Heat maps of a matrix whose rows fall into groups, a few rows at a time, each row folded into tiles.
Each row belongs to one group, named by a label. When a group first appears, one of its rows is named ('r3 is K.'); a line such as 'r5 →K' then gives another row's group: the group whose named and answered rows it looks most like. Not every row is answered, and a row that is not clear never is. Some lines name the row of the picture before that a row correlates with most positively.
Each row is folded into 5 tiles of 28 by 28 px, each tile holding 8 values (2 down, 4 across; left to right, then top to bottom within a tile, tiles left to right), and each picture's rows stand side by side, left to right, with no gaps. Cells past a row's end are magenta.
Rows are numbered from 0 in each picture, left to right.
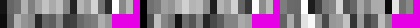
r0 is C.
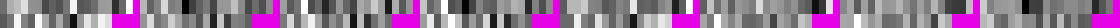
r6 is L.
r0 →L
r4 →L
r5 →L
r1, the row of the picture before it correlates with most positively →2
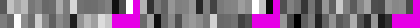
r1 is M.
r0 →L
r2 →M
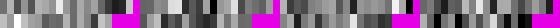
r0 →L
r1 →C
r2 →M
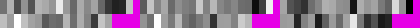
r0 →L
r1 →L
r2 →M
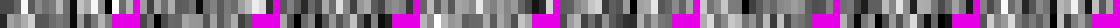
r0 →C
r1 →M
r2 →M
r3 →L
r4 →C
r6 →M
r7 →C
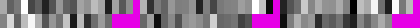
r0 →C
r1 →M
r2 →C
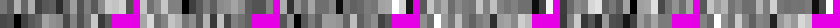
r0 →M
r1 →C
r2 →M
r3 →L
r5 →L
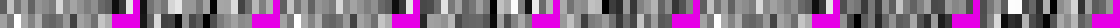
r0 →L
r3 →C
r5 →L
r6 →M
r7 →C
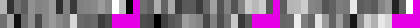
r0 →M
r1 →M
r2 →L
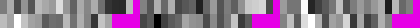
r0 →L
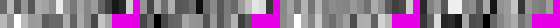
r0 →L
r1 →M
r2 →L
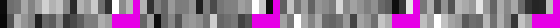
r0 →C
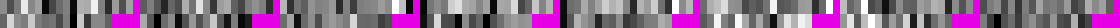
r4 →C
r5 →L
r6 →C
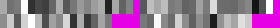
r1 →L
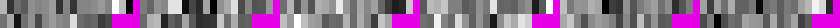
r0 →M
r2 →L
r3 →L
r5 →M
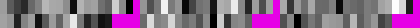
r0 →M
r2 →M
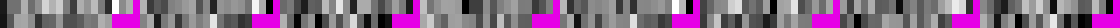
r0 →C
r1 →M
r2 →M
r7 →M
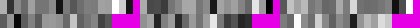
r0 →M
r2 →L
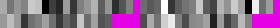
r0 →C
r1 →C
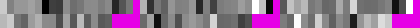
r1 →M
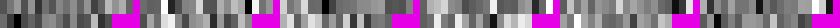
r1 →C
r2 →C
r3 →L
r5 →M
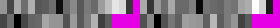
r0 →M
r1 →M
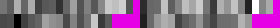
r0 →M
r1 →C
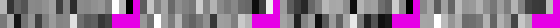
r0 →M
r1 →L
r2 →M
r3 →L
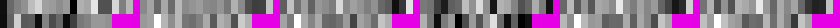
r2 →L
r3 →M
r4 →L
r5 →L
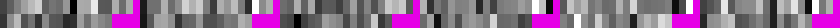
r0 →C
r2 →M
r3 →M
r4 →L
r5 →C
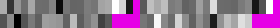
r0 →M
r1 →L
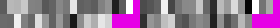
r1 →C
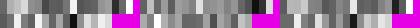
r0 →L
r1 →L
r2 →L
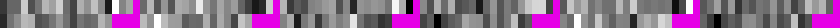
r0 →C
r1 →L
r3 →M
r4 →L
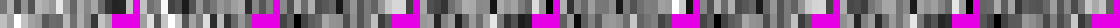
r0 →L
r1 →C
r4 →M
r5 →M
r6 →M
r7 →M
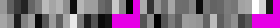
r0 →M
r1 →M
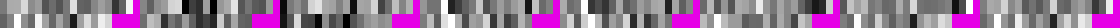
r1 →C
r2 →C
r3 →C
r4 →C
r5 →L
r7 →L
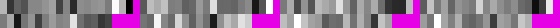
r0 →M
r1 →L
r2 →L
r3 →L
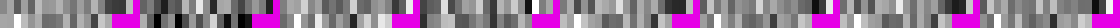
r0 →L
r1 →M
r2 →L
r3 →C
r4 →L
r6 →L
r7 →L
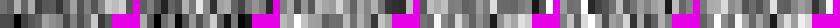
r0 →M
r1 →M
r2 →L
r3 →L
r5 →L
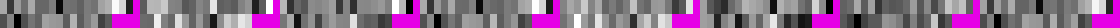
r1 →L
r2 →M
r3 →M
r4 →L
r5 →M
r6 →M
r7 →M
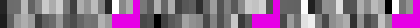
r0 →C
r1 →M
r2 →C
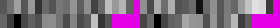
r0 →M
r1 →M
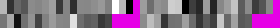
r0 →M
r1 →C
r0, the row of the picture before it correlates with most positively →1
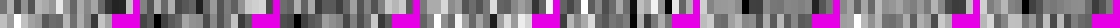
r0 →L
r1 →M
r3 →L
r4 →C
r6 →L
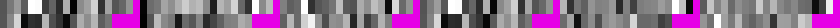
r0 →C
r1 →C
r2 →C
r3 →C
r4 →M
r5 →L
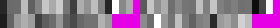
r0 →C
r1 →L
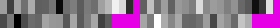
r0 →M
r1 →L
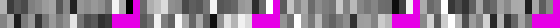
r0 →M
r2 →L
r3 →C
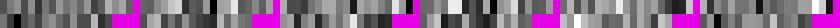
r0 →M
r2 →M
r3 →C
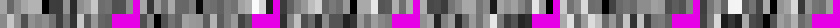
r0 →C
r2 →C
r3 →M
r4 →C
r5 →C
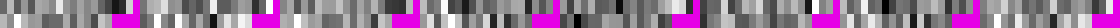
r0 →L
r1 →L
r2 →L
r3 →C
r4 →M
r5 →C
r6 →C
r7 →L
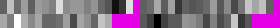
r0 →L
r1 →M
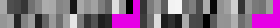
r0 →M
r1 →C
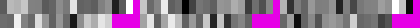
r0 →L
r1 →C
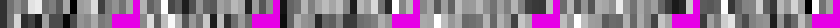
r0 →C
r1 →C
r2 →C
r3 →L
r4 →L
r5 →C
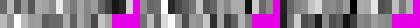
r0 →L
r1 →C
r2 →C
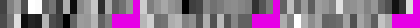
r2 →L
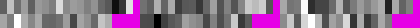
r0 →L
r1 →M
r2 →C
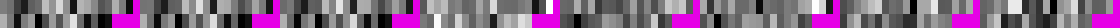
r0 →M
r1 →M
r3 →L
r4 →M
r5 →M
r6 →C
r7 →C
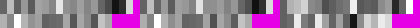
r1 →L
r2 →L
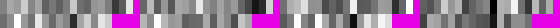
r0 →L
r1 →L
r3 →C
